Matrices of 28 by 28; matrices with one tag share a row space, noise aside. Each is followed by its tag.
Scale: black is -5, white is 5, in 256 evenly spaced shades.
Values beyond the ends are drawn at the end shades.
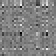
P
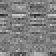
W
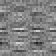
W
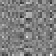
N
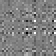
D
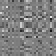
N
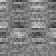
W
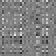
P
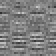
W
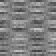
W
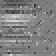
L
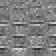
W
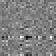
N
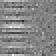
L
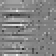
L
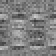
W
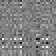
P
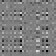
P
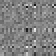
D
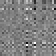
D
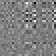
D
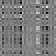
P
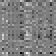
N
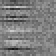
L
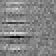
L
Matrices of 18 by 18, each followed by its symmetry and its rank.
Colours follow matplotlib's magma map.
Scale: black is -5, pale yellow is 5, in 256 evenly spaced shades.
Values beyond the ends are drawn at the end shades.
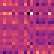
neither, rank two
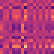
neither, rank two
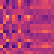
neither, rank two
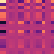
neither, rank one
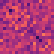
symmetric, full rank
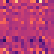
neither, rank three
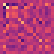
symmetric, rank three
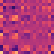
neither, rank two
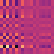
neither, rank one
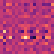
neither, rank three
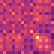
symmetric, rank three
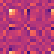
symmetric, rank three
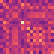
symmetric, rank three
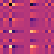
neither, rank one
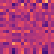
neither, rank three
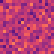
symmetric, full rank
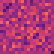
symmetric, full rank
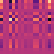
neither, rank one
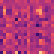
neither, rank three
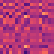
neither, rank two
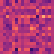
neither, rank three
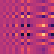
neither, rank one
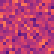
symmetric, full rank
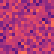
symmetric, full rank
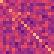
symmetric, full rank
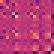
symmetric, rank three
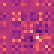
symmetric, rank three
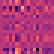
neither, rank two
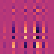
neither, rank one
